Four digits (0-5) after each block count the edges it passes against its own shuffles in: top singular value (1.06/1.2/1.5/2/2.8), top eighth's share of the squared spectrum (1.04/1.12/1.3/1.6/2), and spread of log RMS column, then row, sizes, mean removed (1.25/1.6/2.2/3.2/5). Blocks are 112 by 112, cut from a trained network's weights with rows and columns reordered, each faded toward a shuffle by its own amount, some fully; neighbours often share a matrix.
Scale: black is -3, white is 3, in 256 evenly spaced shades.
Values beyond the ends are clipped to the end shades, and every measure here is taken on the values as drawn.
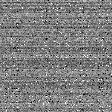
4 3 2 1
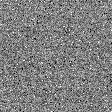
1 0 0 0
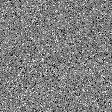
2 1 0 0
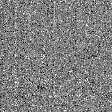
2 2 1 2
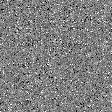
1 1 0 0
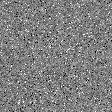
0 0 0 0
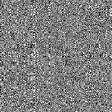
4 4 3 2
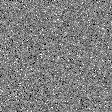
0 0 0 0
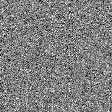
3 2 1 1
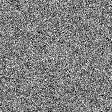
1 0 0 0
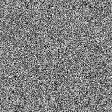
3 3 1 1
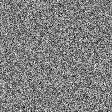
1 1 0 0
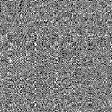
4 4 3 3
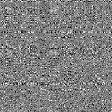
4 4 2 3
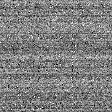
4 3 1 1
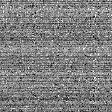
4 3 2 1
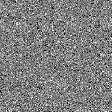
3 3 2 1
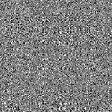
4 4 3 3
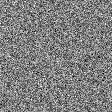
0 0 0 0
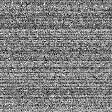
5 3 1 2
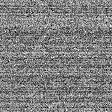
4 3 1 1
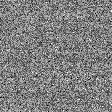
0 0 0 0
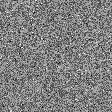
0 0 0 0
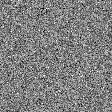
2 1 0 0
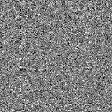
3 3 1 2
